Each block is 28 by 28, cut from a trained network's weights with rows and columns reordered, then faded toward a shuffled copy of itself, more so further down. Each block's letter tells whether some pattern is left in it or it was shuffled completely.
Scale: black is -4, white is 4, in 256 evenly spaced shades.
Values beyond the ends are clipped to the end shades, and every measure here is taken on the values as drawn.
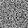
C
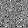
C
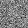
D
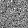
D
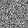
D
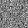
C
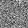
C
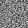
D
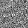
C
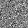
D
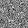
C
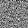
C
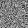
C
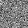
C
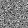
D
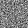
D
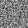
D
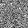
D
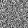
C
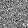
D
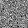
D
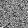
D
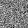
D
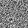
D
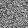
D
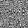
C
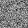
D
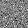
D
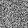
D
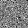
C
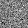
D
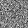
D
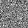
D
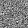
D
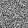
D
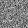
D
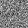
C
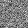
D
